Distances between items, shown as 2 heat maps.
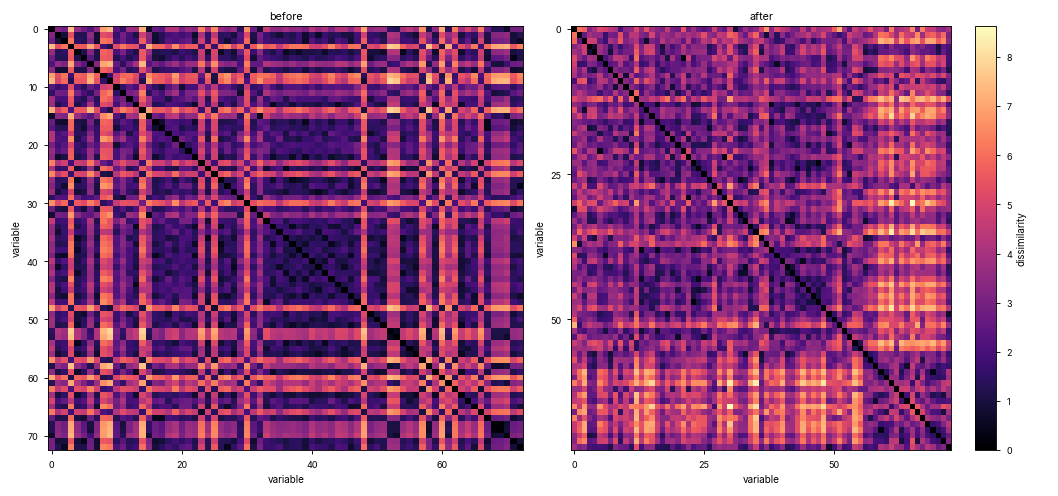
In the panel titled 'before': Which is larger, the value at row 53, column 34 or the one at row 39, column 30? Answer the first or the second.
the second
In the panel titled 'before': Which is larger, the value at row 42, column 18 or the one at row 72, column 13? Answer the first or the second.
the second
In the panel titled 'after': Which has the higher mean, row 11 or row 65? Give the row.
65
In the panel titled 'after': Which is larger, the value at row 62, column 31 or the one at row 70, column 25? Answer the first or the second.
the second
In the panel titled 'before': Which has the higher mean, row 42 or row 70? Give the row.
70
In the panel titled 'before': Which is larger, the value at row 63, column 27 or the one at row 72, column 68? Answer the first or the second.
the second
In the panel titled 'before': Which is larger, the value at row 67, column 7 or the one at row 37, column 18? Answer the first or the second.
the second
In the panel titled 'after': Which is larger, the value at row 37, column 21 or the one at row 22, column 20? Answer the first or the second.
the first
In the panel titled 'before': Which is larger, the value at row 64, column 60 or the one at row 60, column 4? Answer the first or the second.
the second
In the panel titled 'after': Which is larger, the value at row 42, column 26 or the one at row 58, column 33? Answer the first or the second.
the second
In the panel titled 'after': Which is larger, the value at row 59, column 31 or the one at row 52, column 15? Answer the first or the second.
the first
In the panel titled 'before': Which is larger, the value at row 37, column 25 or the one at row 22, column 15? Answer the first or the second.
the first
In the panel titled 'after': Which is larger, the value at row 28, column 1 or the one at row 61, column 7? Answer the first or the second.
the first
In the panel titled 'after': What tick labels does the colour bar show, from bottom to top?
0, 1, 2, 3, 4, 5, 6, 7, 8
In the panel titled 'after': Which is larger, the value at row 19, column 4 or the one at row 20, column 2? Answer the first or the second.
the second
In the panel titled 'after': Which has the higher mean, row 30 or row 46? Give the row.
30
